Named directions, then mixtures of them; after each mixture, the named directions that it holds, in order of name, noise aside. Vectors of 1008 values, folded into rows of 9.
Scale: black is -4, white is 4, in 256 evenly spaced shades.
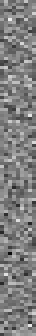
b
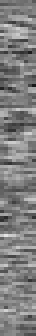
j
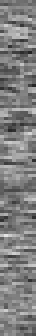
j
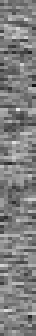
b, j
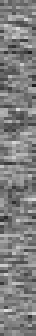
b, j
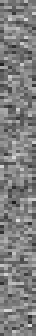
b, j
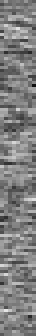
b, j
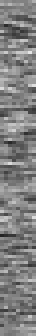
j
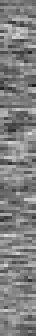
j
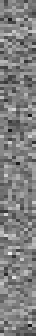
b, j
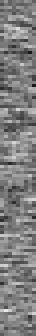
b, j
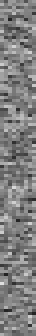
b, j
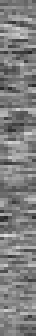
j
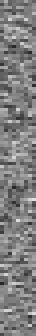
b, j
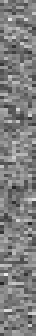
b, j
